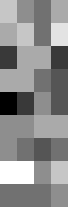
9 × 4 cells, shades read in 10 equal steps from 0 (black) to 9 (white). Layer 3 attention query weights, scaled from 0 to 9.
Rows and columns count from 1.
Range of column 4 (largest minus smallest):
6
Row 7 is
5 4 3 4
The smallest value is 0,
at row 5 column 1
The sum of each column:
44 48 41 44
